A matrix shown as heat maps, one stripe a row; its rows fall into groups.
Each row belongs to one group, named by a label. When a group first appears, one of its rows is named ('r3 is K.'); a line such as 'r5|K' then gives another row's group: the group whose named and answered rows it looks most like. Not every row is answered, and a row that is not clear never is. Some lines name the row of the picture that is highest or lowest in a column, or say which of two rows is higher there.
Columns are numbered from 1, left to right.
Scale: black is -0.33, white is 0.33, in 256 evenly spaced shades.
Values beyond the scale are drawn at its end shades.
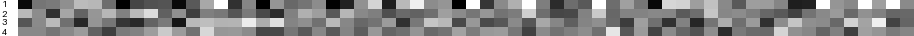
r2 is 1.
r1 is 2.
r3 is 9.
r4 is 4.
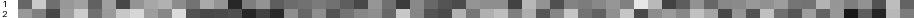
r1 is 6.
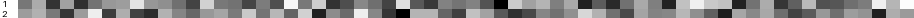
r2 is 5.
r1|1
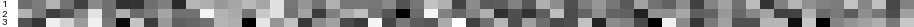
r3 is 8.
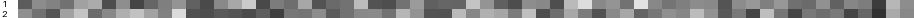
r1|5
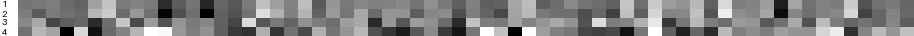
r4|6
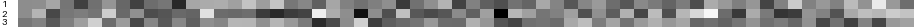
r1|9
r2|1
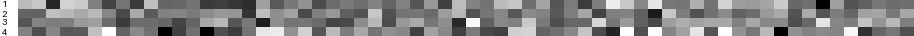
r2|8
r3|2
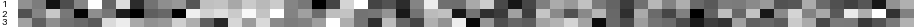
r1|5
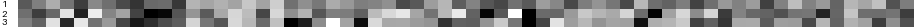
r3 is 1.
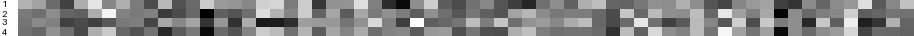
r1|5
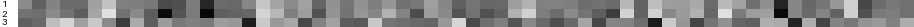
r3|8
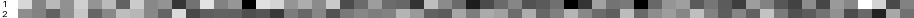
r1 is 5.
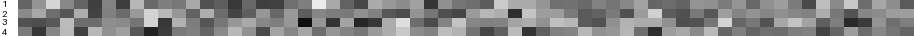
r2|6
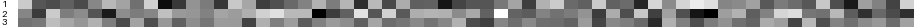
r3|8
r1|1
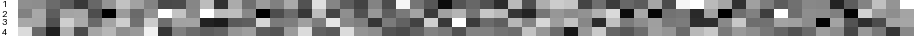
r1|1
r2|4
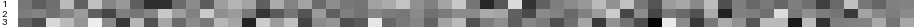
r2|4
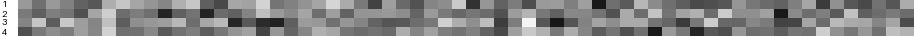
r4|2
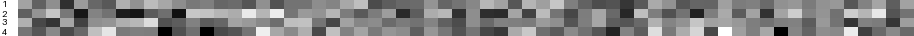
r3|1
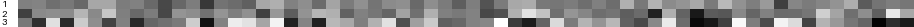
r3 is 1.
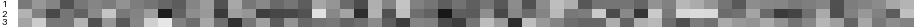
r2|1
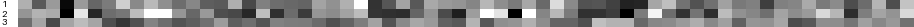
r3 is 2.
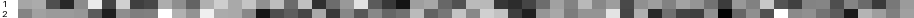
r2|4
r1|5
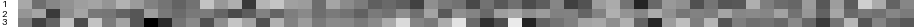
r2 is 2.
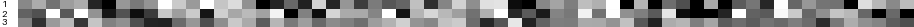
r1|4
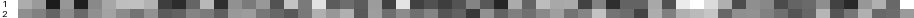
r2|1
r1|1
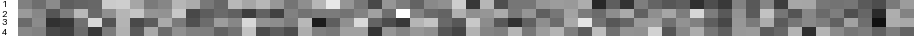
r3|5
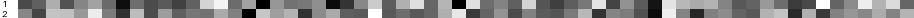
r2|8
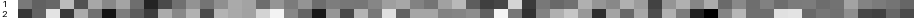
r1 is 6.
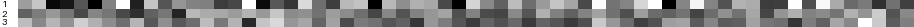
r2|9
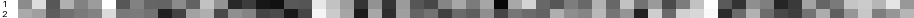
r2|1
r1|1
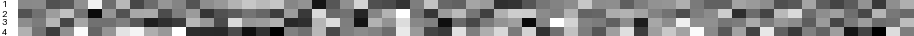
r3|1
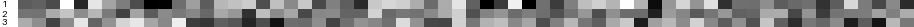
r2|8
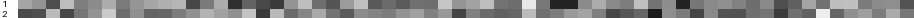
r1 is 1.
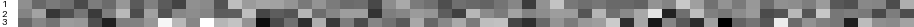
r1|1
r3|4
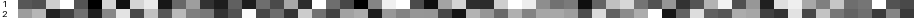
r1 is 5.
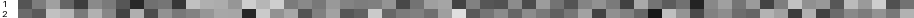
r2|8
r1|9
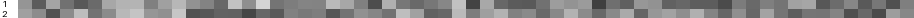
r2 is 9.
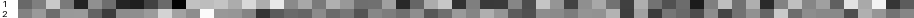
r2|4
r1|9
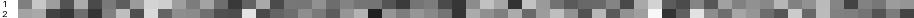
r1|6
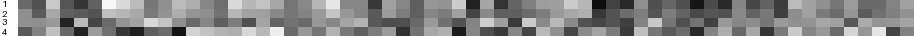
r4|9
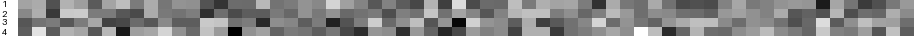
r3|2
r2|2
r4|6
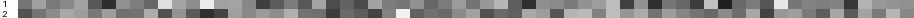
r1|4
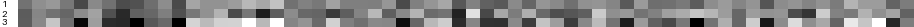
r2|2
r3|9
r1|9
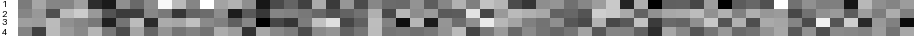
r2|2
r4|8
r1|4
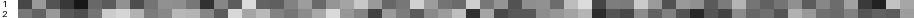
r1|5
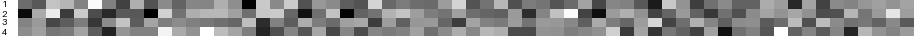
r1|8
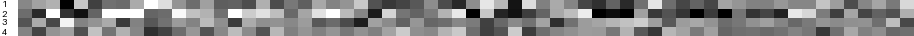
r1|6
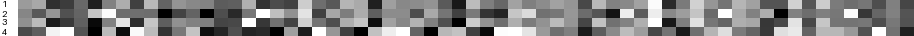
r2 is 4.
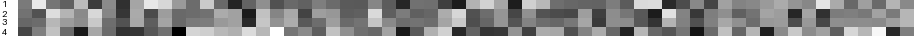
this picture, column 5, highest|1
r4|9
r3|8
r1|6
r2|8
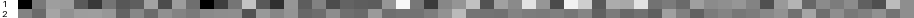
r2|8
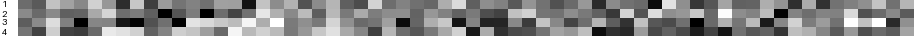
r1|8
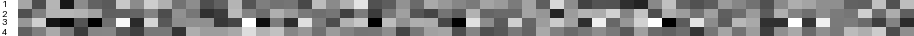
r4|9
